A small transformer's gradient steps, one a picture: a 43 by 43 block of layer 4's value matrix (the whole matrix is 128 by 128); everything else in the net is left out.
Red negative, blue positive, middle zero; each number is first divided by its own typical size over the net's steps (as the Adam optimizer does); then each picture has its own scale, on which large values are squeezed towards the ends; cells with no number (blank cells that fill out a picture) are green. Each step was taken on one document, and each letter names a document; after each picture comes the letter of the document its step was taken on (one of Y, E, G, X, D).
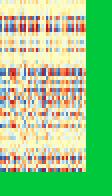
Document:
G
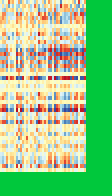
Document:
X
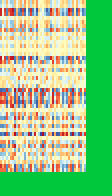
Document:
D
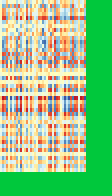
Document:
X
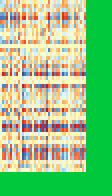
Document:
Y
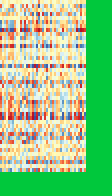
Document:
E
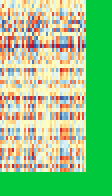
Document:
E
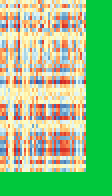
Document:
Y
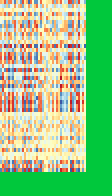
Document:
E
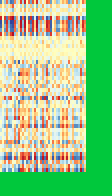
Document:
G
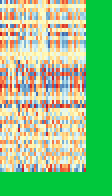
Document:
D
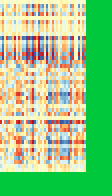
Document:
X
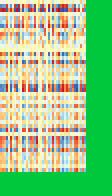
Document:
Y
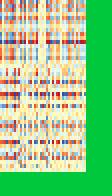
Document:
D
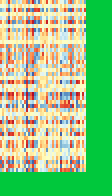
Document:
E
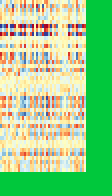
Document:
G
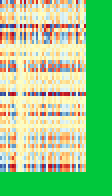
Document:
G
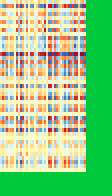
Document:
X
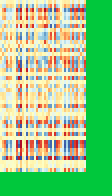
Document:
X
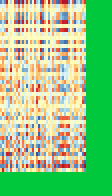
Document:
Y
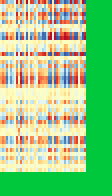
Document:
X
